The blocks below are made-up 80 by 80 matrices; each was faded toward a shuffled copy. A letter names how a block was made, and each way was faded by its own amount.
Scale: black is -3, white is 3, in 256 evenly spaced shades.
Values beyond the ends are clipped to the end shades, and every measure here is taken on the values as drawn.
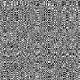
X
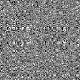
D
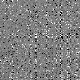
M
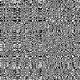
X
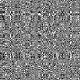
X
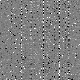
M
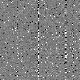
M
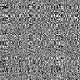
X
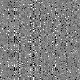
M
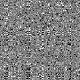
D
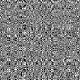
X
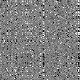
M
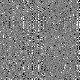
M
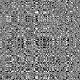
X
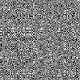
D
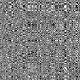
X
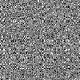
D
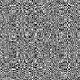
X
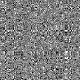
D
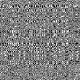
X
